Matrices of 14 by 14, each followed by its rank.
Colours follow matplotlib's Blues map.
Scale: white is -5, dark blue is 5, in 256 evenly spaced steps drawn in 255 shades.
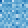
three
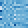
three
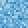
full rank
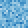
full rank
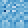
three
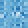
three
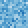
full rank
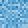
three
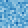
full rank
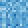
three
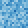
full rank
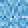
three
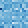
three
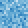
full rank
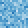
full rank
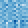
three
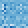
three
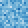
full rank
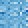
three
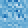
three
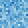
full rank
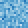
full rank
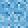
three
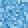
full rank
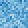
full rank
